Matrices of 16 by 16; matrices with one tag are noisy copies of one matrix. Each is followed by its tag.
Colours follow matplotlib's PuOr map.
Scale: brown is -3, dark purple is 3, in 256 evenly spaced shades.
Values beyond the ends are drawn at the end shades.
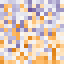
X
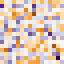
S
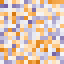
S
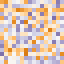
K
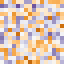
S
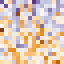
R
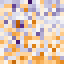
X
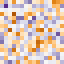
S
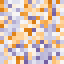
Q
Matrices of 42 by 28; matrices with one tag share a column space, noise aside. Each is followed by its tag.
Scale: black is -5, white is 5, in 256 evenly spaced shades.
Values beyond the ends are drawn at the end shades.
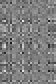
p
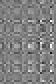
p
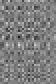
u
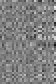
u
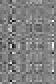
p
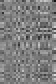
u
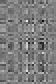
p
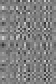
u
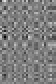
u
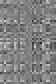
p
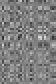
u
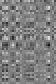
u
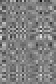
u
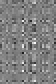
p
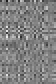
u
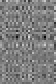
u
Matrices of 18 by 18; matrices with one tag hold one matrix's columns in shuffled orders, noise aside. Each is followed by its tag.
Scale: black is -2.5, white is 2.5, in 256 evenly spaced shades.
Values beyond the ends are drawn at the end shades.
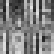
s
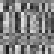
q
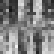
s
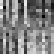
s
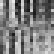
s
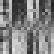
s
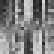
s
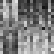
s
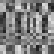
q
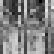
s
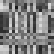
q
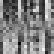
s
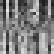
s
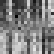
s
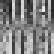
s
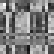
q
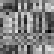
q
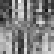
s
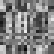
q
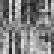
s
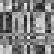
q
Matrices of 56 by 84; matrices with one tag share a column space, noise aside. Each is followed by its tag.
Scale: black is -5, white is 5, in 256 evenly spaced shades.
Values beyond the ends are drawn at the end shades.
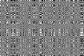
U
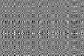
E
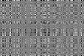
U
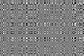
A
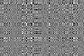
A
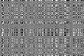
U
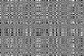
U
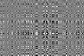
E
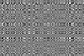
A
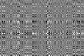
E
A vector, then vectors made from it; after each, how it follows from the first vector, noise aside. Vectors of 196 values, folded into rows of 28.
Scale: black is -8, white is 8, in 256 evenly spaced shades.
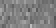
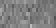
copied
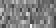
scaled up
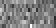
scaled up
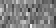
scaled up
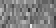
scaled up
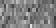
scaled up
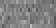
copied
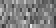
scaled up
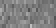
copied
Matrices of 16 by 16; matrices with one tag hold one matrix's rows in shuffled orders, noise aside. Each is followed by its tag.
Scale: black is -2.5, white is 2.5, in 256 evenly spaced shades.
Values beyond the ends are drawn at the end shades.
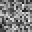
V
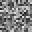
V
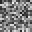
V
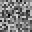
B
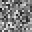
B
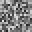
B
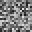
V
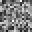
V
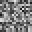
V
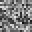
V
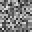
B
